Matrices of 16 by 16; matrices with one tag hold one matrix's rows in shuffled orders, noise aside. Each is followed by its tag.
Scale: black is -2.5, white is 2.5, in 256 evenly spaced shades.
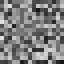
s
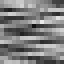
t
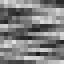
t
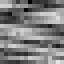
t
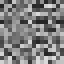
s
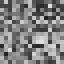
s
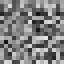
s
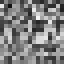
s
